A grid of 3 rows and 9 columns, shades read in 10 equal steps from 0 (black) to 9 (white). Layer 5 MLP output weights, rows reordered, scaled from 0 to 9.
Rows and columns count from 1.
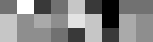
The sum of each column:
18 19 13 13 17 16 2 16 14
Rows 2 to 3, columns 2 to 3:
5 6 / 5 5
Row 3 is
7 5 5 4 2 7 2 6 5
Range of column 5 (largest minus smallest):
6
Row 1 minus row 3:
-3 4 -3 0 5 -5 -2 -2 -1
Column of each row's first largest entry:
2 5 1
